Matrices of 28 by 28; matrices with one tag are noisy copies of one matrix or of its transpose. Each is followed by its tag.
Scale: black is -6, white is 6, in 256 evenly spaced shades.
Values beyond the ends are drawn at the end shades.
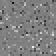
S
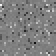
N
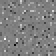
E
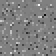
E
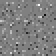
E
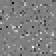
S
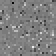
S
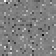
N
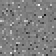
E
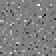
E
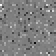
N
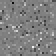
S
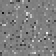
S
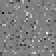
S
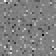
N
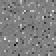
E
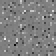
E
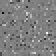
S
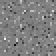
E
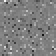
N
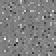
E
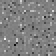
E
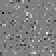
S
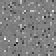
E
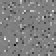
E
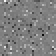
N
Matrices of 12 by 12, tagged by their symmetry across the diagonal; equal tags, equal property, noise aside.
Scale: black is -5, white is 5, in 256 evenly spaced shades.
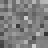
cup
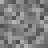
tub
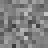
cup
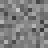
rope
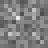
tub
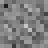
tub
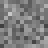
rope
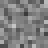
cup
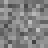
rope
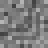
tub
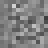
rope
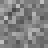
tub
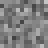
rope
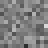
cup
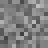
cup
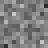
tub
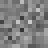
cup
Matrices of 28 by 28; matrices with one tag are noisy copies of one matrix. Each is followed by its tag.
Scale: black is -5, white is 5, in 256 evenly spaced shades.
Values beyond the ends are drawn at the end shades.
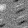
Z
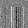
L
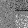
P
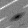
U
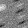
Z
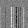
L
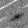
U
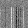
L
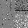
P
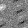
Z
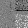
P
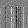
L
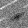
U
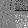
P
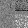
P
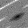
U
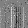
L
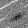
U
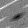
U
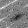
U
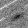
U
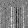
L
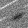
U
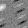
Z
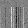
L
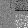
P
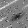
U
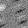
Z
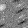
Z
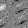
Z
